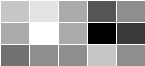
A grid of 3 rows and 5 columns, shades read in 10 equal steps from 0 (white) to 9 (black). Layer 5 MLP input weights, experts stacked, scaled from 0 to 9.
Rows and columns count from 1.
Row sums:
16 22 19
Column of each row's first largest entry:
4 4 1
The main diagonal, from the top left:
2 0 4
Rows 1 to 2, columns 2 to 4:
1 3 6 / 0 3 9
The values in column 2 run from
0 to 4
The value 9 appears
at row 2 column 4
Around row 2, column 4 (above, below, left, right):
6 2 3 7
